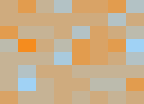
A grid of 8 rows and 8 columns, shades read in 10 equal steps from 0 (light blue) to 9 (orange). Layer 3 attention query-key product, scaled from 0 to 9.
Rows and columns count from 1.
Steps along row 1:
up down down up same up down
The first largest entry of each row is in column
2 1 1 2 5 3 8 1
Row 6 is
4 2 5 5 4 4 4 4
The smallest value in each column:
3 0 4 1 2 3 2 0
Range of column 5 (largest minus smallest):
5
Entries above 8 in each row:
0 0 0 1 0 0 0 0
